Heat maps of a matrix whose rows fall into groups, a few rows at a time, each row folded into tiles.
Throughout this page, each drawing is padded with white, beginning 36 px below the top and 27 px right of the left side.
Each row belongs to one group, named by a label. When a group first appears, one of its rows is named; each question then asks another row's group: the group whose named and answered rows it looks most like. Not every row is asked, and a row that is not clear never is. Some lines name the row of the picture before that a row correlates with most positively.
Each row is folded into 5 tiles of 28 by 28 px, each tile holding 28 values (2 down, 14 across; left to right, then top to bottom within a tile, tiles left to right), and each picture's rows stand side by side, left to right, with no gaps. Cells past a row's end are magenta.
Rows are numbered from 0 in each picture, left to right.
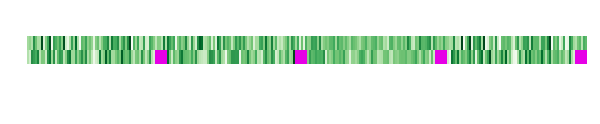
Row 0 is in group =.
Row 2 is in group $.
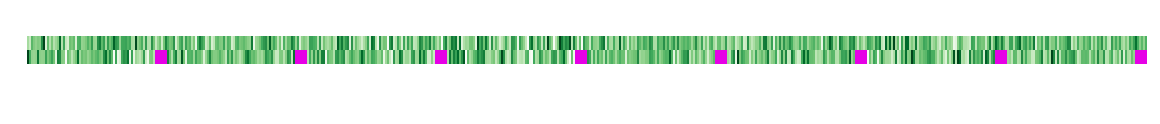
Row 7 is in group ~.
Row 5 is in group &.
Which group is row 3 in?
$
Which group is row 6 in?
~
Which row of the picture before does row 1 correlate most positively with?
1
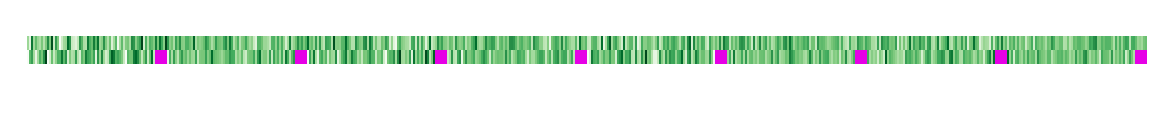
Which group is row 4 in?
=
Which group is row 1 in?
~
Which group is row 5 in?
~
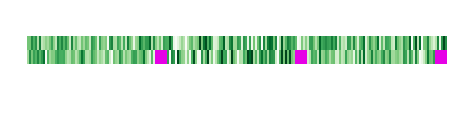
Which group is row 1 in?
&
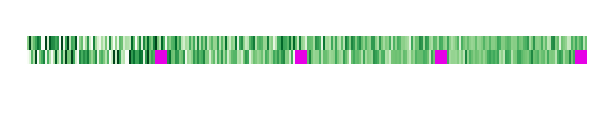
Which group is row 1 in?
$
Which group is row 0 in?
~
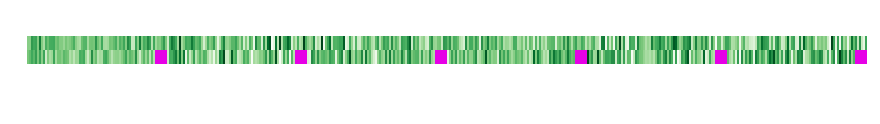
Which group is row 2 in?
=
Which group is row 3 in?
~
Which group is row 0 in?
$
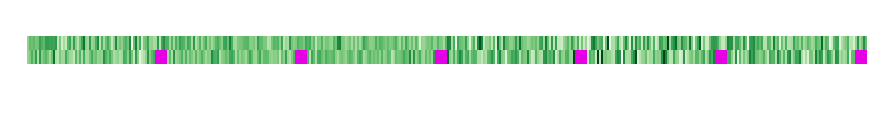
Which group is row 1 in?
~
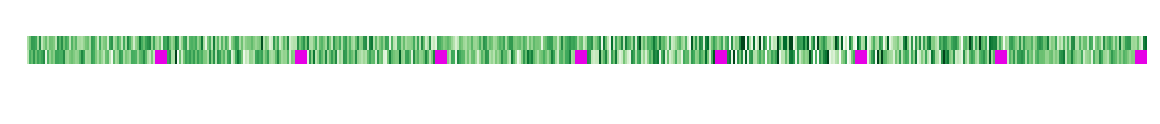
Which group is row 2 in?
~
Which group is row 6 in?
&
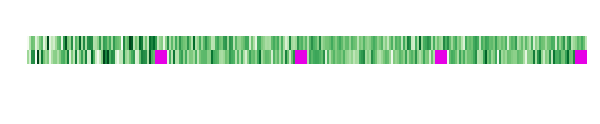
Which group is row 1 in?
~
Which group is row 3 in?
~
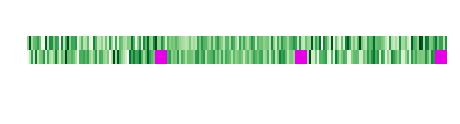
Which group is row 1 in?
$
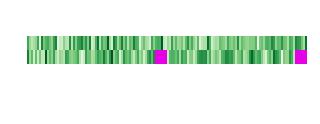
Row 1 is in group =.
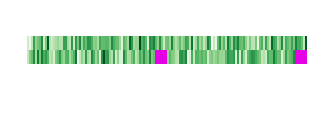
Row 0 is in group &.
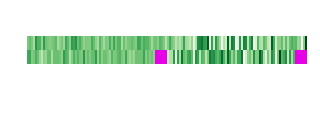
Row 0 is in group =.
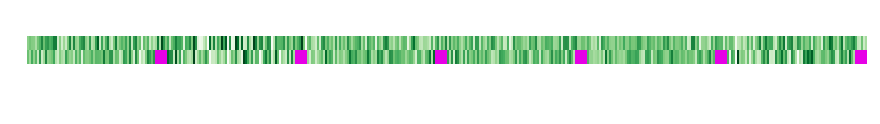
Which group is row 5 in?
&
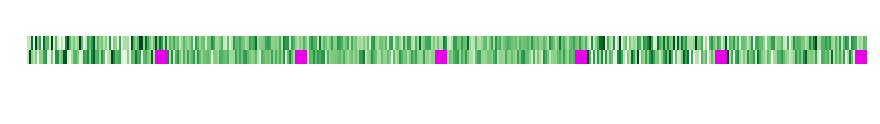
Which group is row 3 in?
&
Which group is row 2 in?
$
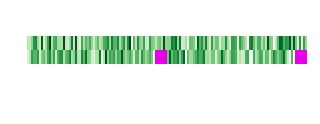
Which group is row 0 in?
=
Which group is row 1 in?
$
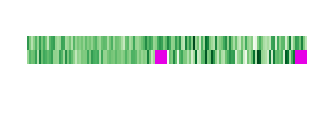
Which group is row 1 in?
~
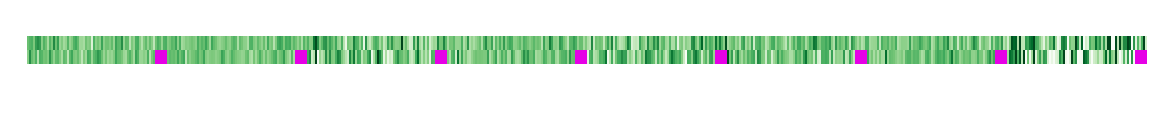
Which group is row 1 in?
$
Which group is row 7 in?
$
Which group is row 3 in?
&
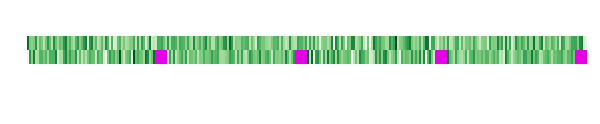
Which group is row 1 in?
~
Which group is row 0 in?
~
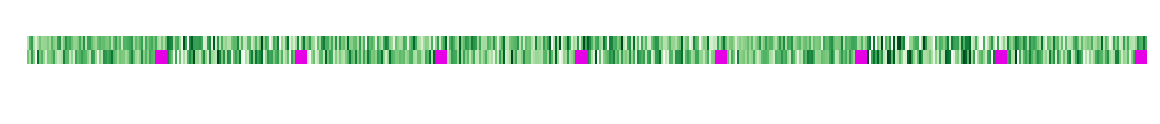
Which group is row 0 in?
&
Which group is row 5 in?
&
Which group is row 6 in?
=
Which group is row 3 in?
$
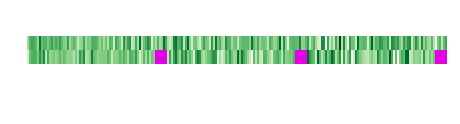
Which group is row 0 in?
$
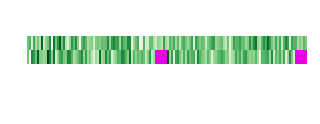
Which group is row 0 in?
=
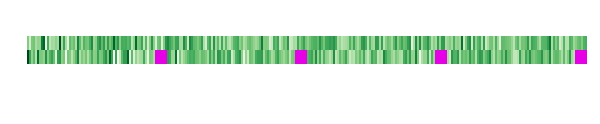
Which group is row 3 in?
=
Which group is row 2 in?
$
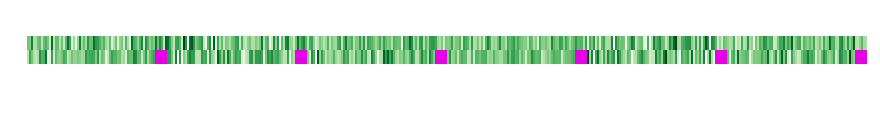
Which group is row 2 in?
&
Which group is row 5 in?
&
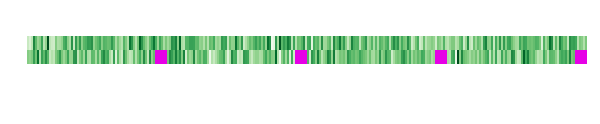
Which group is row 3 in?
&
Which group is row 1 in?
$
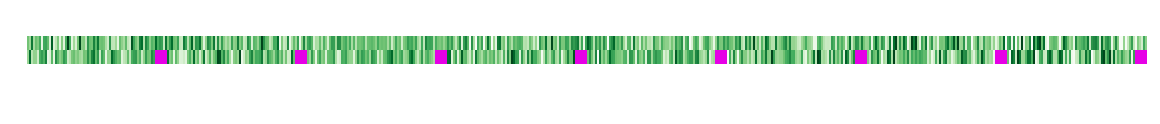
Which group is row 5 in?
~
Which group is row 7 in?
=
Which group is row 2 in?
&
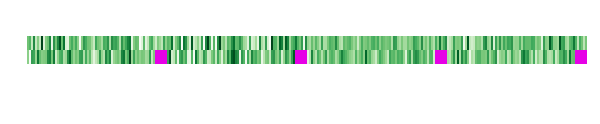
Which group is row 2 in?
=
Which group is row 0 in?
=
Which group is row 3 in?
&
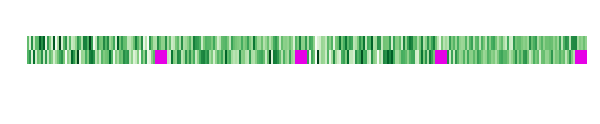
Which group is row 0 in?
~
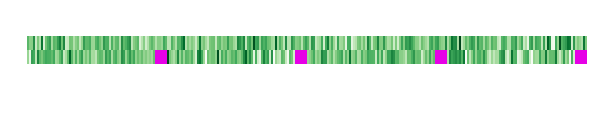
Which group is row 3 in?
$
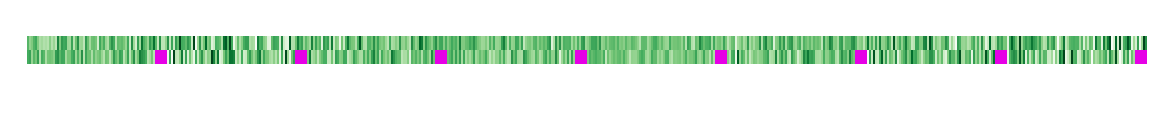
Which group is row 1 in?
~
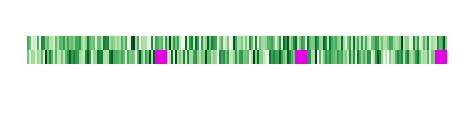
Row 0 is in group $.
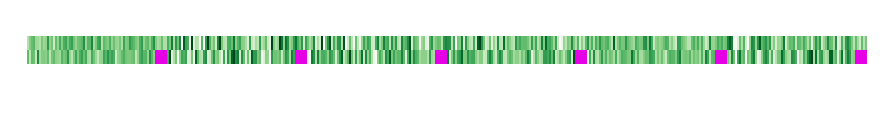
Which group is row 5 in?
&
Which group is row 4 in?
~
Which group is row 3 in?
=
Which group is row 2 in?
=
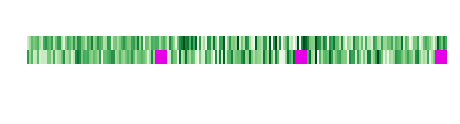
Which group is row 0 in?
&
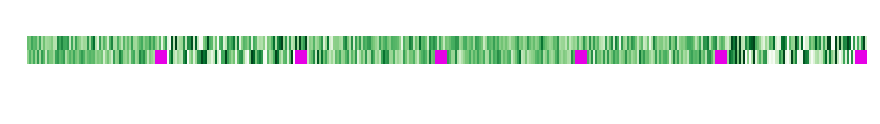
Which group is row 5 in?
$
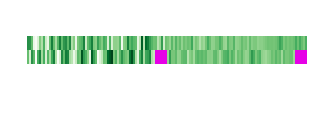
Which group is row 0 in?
&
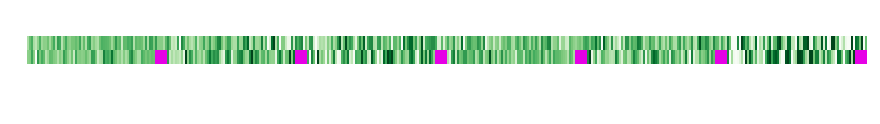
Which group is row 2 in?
&
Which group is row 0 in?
&
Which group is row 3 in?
=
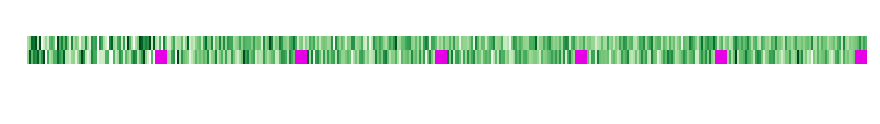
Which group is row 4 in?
&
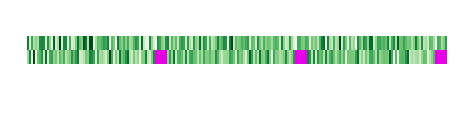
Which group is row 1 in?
~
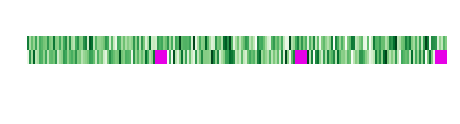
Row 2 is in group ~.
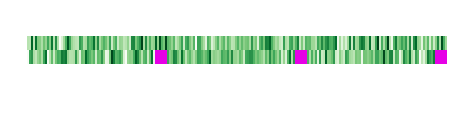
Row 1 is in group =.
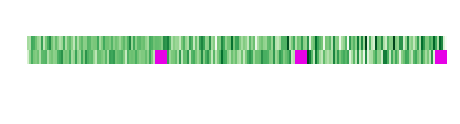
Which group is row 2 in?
$
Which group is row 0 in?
=
